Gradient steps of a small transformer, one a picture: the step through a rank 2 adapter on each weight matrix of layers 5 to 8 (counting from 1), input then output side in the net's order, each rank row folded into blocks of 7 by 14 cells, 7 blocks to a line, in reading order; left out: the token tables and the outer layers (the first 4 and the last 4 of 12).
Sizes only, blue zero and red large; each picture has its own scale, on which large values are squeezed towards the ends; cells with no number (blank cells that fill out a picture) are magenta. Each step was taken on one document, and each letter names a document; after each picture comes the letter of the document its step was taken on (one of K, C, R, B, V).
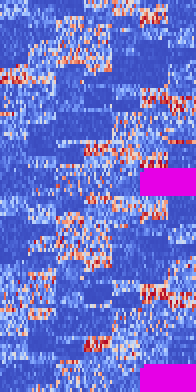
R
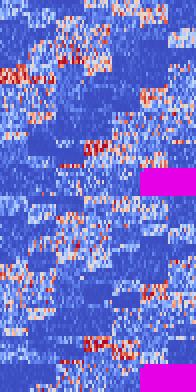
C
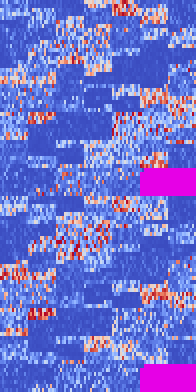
R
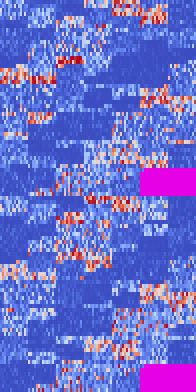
R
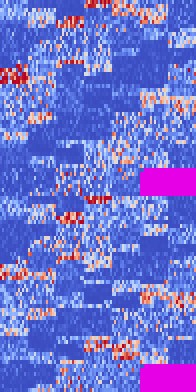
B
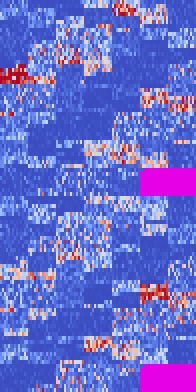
C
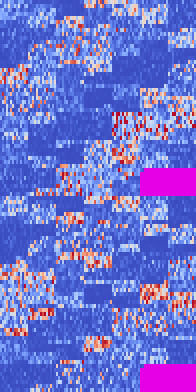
B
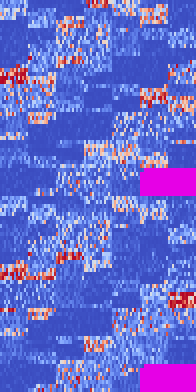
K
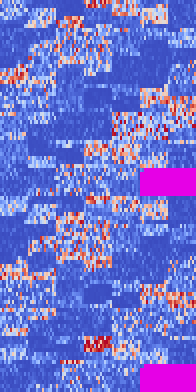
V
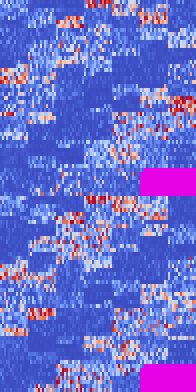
V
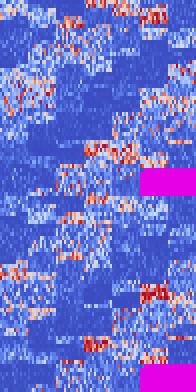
C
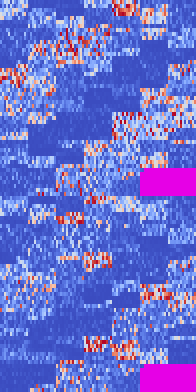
C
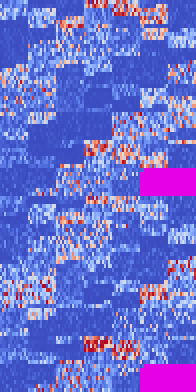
K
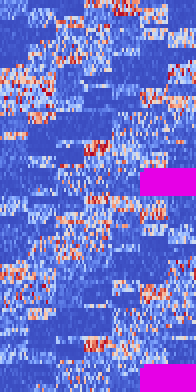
K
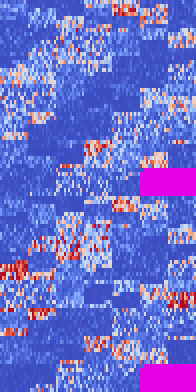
C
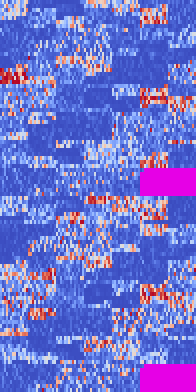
V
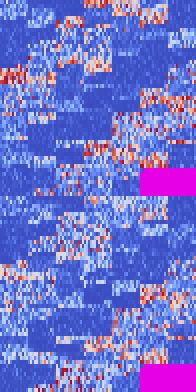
R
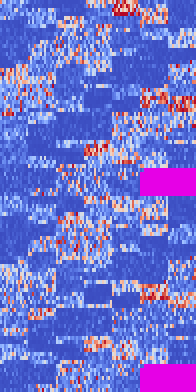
R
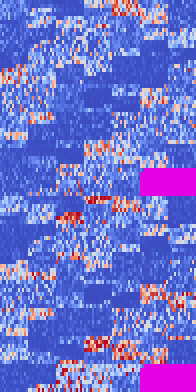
B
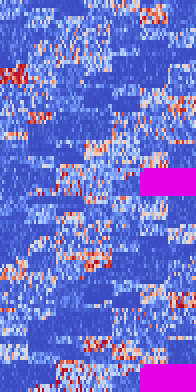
B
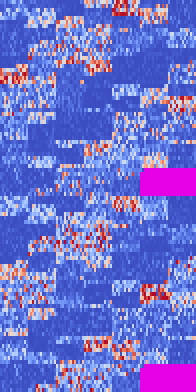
V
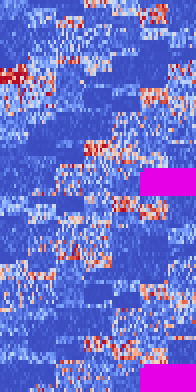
C
